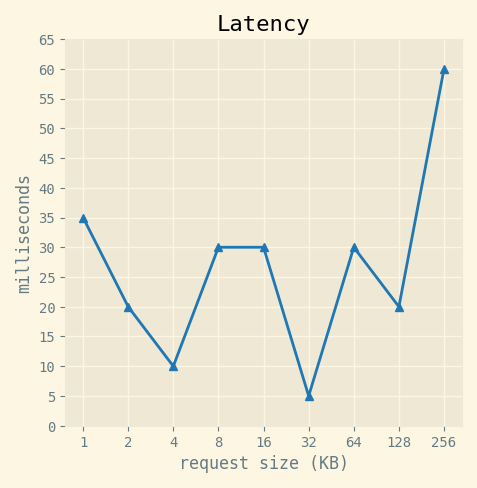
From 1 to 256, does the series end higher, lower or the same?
higher
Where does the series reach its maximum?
256
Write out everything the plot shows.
Title: Latency
x-axis: request size (KB), ticks 1 2 4 8 16 32 64 128 256
y-axis: milliseconds, ticks 0 5 10 15 20 25 30 35 40 45 50 55 60 65
Values:
35 20 10 30 30 5 30 20 60
